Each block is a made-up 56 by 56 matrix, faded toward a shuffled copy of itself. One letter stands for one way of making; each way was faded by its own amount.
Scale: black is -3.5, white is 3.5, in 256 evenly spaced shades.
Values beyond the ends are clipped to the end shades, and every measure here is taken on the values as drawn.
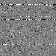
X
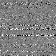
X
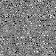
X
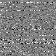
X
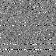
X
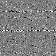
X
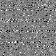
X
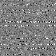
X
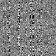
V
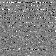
X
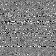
X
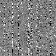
V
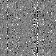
V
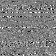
X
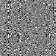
V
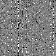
V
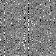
V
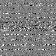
X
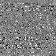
X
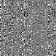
V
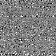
X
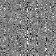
V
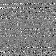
X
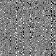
V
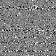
X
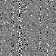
V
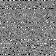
X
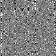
V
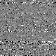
X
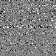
X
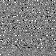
X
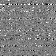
X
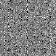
V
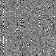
V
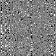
V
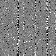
V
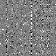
V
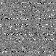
X
